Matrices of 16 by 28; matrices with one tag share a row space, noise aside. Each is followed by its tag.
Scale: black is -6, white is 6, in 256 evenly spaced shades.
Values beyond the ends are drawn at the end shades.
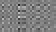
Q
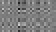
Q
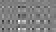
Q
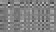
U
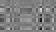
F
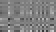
U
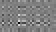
Q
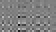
Q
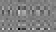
Q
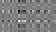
Q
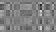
F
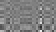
F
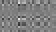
Q
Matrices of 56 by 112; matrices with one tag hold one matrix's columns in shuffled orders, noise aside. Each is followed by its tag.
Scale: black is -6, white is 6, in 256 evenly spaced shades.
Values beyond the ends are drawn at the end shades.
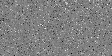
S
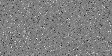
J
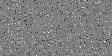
J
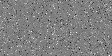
J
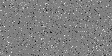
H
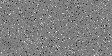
J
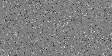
J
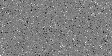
H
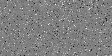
S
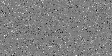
H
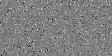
S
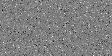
H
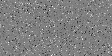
H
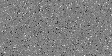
H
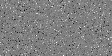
H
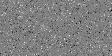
H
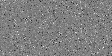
J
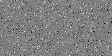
H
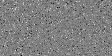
S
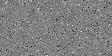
S
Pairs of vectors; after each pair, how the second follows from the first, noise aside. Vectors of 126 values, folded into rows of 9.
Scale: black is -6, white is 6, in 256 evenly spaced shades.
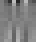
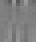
shrunk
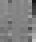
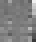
negated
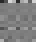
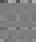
shrunk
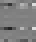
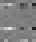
negated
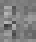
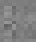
shrunk
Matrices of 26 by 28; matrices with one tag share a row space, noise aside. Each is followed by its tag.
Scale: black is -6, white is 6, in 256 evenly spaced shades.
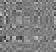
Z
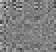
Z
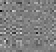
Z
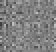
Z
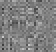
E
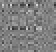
E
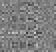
E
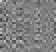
Z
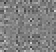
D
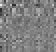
Z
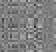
E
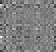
Z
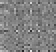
D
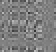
E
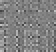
D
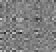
Z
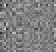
Z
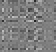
E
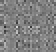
D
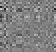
Z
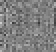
Z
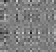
D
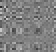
Z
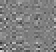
Z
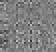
D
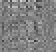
E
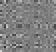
Z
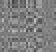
E
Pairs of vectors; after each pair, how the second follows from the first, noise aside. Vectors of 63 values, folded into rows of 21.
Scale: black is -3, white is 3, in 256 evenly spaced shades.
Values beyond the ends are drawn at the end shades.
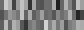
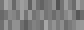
shrunk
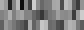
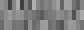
shrunk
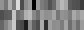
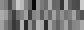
sign-scrambled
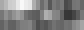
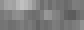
shrunk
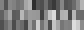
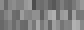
shrunk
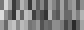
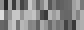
sign-scrambled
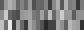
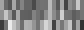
sign-scrambled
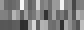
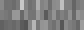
shrunk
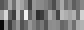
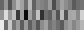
sign-scrambled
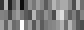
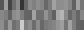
shrunk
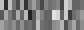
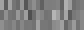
shrunk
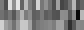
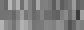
shrunk
